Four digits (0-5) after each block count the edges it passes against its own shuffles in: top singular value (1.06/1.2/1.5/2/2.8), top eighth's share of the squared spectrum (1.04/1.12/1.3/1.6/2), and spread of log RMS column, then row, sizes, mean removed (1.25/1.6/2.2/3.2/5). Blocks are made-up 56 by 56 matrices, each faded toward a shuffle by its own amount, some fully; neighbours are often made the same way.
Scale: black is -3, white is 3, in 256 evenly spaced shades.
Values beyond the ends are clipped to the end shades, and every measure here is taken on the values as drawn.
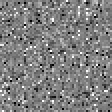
3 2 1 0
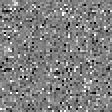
3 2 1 1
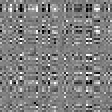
5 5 4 4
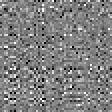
4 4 3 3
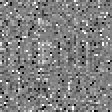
3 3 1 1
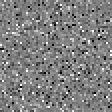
2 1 0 0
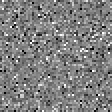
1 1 0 1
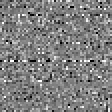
2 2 0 3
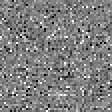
3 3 0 2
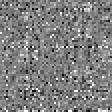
4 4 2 2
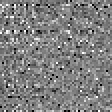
4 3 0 2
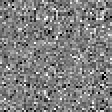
3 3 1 1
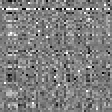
4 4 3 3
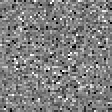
2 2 0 1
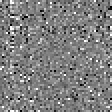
3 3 1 1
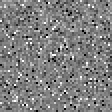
0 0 0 0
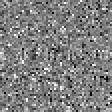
3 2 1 1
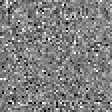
3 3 1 1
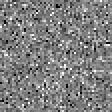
1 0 0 0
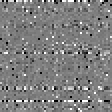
4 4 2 2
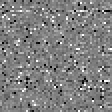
3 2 0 1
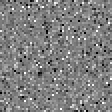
0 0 0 0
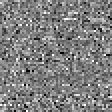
0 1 0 3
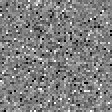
0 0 0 0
